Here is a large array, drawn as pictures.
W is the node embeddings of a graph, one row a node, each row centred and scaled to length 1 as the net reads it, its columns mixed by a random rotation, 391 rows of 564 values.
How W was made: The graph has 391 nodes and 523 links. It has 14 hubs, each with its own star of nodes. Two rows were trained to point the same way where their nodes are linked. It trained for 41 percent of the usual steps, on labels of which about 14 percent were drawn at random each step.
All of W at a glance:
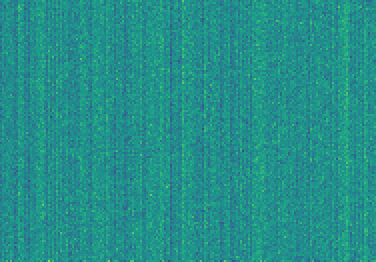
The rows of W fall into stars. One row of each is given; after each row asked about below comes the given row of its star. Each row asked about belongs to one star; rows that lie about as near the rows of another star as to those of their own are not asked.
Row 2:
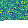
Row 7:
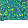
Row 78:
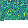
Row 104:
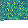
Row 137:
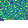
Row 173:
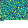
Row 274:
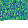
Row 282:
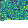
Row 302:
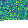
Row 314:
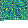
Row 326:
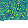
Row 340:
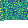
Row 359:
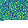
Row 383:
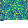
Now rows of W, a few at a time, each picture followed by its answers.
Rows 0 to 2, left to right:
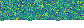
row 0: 274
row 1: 173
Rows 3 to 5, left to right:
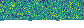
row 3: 359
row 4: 173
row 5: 340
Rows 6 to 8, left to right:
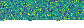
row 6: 340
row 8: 7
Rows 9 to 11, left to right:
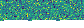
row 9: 2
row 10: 314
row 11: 7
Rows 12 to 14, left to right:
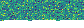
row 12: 274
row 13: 314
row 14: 314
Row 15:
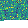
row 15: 359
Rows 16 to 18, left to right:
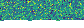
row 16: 104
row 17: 383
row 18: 2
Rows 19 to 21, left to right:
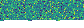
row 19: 137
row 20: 173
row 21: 2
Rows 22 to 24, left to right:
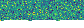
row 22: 78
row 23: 274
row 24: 274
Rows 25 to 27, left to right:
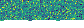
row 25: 78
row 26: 302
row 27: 314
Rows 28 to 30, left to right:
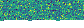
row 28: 2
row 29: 314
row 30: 2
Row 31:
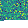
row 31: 137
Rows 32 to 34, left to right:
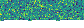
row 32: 2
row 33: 359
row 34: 137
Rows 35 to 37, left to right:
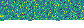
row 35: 359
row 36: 7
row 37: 173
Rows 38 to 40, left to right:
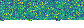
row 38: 104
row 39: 104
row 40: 314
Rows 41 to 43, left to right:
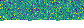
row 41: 359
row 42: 302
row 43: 359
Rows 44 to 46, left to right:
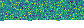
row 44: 302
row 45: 326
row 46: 282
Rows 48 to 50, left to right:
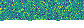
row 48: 340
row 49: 302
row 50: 104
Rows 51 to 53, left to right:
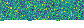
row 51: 78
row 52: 302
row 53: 274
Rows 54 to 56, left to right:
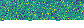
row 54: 78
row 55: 383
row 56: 359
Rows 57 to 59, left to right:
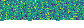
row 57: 78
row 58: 340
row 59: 383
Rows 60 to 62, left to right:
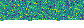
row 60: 302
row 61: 78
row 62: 340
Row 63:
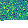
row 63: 104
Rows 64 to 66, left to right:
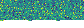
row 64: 340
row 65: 326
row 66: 173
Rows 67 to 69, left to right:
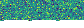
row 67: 383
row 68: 340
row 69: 314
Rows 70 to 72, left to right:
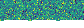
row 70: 7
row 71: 314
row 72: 78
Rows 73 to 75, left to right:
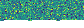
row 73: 302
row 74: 340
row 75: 7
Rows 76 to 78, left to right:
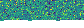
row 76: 302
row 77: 173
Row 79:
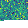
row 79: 340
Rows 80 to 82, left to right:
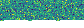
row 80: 7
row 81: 274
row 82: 314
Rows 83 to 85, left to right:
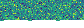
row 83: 302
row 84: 104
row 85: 359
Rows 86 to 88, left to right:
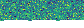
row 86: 2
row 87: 137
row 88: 359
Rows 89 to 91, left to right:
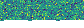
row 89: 7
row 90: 383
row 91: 383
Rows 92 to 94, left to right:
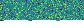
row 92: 383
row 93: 2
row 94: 7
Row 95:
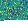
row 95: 104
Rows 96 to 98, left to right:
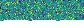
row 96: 78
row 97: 104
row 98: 302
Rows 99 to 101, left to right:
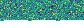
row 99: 2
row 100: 2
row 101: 173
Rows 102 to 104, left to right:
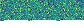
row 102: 383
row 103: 282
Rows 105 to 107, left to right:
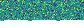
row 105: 7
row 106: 302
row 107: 302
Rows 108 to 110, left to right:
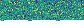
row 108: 104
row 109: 2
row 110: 282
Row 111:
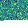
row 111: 359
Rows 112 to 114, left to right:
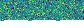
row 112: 104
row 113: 274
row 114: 78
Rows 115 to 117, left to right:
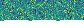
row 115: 340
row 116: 359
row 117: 326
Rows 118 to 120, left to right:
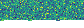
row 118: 302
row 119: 282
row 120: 78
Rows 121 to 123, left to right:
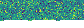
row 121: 383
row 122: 314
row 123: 173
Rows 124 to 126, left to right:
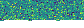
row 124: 314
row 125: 2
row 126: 282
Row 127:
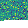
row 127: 274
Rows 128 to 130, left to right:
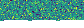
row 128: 326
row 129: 326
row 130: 314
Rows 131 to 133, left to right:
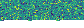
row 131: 274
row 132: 383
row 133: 314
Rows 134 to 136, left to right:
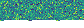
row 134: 173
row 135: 104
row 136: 383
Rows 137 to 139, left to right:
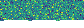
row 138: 173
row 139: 282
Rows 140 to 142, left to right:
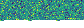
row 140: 104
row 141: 282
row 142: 359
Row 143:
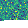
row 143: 359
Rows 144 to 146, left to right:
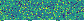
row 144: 137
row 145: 314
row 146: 137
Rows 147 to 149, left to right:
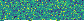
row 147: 302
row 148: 340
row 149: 274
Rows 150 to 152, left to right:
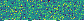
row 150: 314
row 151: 359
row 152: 340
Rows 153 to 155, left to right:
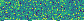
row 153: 302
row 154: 7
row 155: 282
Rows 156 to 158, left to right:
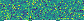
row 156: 383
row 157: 340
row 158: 2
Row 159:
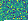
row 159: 340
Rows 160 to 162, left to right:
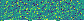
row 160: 173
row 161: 359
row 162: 340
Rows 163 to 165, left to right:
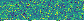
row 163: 359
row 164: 137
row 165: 2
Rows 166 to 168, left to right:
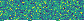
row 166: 274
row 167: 78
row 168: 340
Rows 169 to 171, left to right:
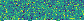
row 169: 137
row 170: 383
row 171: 104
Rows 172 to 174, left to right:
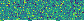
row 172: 104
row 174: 173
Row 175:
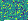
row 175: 274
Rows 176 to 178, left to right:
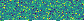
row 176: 173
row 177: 340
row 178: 78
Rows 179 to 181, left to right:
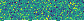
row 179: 2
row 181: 104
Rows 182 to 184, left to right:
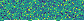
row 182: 78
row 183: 282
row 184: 2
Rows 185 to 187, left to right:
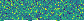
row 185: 302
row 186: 326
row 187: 282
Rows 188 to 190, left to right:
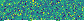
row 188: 7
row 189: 340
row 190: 326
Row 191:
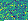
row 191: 359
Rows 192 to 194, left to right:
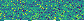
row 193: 359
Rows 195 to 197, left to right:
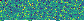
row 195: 173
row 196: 274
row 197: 302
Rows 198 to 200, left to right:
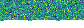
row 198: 2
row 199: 302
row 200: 7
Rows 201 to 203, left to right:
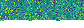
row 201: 282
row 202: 2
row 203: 7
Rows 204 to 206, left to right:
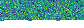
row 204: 78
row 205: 359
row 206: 274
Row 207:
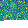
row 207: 359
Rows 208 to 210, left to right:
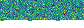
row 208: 78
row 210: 326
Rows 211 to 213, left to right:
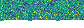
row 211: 2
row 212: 326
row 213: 7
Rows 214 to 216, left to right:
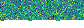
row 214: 282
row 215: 78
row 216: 2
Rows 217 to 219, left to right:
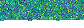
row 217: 173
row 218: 314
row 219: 359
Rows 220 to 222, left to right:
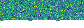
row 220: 359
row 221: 326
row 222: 340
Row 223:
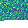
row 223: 78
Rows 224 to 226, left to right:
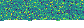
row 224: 383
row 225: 274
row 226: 78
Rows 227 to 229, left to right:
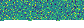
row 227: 314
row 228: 340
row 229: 173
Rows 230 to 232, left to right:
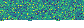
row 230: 2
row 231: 173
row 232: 274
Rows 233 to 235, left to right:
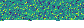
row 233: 2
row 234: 282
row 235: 137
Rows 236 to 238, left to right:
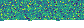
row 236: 2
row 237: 359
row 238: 137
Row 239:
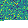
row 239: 282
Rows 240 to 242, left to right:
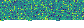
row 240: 282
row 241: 314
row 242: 383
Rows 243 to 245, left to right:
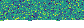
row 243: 282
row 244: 326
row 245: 383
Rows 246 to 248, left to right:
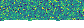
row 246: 314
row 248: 7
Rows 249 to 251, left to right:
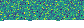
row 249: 326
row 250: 383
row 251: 7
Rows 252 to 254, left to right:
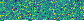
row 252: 173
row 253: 2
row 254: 7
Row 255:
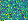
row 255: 7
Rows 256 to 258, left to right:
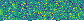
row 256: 2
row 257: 326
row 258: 314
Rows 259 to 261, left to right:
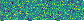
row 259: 383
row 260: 137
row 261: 282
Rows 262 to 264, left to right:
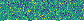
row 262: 104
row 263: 78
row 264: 326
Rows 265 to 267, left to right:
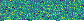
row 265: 7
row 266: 2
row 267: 173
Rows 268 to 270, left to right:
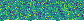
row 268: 7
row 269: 383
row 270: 137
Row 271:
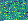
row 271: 173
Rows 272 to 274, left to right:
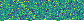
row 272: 7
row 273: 302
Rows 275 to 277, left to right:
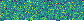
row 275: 173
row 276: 2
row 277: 383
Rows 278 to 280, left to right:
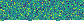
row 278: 104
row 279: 340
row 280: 173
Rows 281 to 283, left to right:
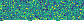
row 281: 340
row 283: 2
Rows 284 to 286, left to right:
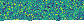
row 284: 302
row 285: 326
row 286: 383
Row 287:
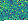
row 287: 78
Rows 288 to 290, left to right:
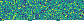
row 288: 314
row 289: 137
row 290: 2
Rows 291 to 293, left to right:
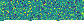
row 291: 326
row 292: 282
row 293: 282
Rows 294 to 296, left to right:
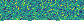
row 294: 302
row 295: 383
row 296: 302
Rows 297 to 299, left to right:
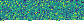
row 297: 7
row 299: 359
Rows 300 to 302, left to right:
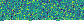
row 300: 383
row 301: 282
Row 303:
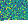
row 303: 274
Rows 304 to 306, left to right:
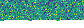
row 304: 2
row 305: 137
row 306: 340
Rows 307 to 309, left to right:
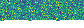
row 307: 314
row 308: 302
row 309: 383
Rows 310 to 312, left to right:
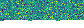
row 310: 173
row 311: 340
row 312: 173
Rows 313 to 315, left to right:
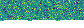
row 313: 137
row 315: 274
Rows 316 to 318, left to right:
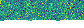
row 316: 137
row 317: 78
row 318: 104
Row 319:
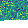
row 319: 359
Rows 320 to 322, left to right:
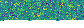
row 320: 302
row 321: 274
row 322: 302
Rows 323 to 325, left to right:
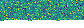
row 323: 302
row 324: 137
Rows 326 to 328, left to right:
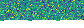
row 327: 2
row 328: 78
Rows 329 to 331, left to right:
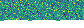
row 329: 302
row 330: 383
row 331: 326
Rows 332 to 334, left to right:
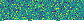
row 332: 314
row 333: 340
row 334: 340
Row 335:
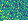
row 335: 359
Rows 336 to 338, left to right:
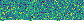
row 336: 326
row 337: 282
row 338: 274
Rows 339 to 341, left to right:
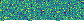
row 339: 78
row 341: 104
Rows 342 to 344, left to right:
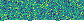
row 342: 137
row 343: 383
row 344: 302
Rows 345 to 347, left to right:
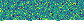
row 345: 340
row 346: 137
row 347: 104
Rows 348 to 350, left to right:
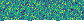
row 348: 274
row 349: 359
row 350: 78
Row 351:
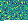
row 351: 7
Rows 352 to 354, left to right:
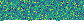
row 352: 302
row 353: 2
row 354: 173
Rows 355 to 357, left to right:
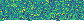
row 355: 302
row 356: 104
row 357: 7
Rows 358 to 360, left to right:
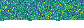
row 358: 78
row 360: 383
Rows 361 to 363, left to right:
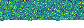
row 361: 274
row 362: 78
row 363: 78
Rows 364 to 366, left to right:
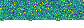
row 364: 340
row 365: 104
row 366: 383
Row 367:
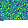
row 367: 137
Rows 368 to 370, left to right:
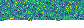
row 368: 302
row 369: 274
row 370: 104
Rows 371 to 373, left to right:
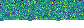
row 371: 137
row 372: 7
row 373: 282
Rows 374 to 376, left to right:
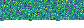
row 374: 302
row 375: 2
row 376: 78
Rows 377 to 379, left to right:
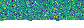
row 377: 78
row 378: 173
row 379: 137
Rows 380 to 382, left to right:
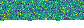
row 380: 2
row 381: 137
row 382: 340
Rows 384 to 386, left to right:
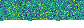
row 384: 137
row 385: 302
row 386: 173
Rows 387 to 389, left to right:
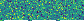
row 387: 314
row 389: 78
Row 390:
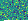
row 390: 302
